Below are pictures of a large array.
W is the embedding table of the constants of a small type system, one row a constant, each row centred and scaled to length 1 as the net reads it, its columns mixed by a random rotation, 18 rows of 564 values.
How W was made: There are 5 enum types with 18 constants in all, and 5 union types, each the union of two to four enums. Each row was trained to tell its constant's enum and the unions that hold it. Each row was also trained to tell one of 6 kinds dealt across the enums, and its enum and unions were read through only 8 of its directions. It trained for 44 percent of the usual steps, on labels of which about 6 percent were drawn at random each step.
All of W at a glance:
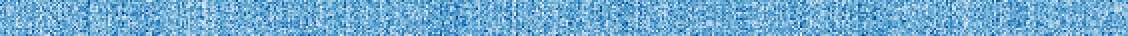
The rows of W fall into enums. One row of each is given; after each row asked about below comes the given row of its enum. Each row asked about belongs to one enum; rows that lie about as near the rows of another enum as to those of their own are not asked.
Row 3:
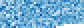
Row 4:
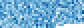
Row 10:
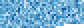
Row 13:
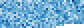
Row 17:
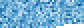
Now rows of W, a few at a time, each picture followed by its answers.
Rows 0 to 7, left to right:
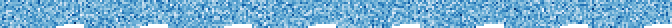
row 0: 10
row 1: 13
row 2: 10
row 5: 3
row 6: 10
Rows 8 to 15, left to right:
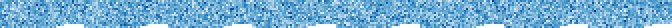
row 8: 4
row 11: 13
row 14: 17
